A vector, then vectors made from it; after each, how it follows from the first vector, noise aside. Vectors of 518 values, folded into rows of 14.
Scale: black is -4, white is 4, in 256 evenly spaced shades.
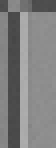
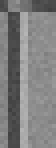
copied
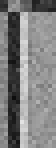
scaled up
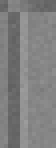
shrunk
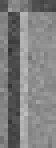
copied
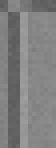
shrunk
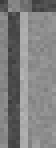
copied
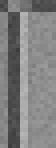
copied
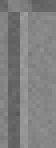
shrunk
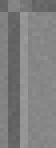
shrunk
